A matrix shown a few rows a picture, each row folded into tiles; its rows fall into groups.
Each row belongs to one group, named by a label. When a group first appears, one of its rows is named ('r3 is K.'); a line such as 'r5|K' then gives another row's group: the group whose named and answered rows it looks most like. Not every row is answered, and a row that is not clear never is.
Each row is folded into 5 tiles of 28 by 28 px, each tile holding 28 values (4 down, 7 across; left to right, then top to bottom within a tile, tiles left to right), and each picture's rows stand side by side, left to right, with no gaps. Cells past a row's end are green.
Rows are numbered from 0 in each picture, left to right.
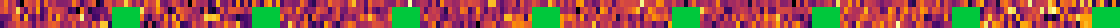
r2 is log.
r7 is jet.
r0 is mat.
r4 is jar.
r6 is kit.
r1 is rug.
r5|rug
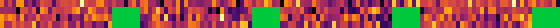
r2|rug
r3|jet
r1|mat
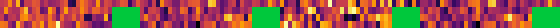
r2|jet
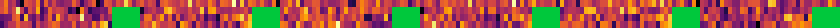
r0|mat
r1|jet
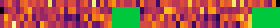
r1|jet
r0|jet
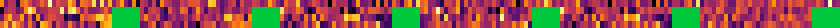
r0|jet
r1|log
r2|rug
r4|rug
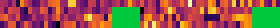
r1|jet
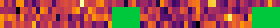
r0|jar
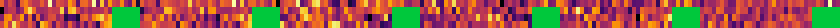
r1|jet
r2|kit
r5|log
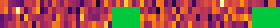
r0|mat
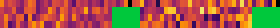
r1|jet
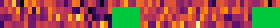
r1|kit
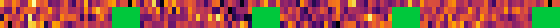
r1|mat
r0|kit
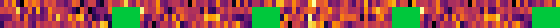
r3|rug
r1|rug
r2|kit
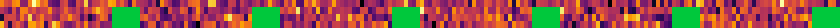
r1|log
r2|mat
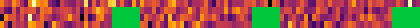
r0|kit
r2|log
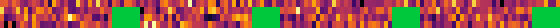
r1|jet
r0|rug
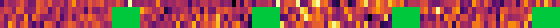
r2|kit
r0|log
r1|rug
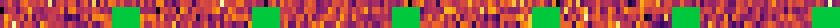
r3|jet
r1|jar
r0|jet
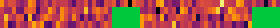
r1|jar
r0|kit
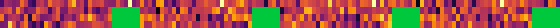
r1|jar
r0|log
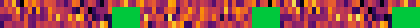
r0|mat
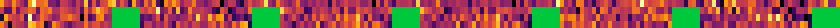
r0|kit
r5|mat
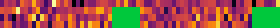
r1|rug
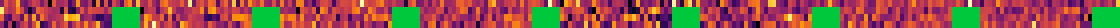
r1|jet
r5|log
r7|rug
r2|jar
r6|log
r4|rug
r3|log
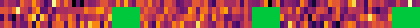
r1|kit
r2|log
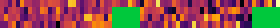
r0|log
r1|rug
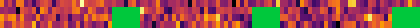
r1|rug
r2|log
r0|jar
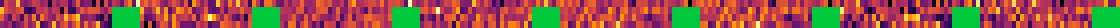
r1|rug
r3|mat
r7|mat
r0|rug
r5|kit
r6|rug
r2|log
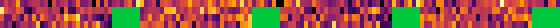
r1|jet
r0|rug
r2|rug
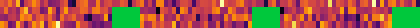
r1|jar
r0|kit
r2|jet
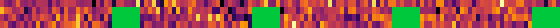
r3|jar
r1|mat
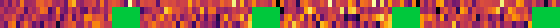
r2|jet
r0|log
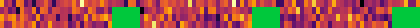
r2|mat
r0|jar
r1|jet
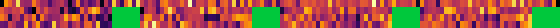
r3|jet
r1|jet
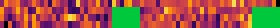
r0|rug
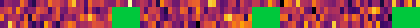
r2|rug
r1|log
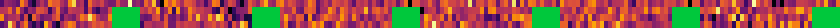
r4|kit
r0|log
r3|jet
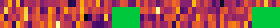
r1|mat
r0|kit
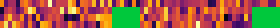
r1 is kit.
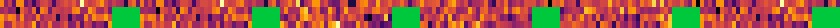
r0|jar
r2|kit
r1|jar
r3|kit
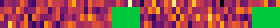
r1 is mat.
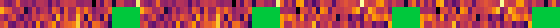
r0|rug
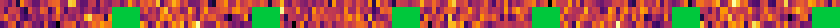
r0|log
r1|kit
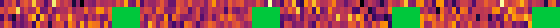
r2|mat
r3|jar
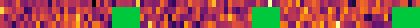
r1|log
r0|rug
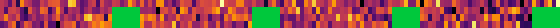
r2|mat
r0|log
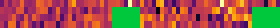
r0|log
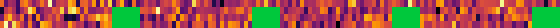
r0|jet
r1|mat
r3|jar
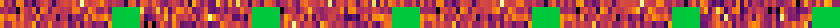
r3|jar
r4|jar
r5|mat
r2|jet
